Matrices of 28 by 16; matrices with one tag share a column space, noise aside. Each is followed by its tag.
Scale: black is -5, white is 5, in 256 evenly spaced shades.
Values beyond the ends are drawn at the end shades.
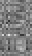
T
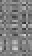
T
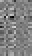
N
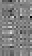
N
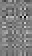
N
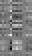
T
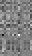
T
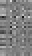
N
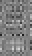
T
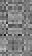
T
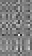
T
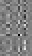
T
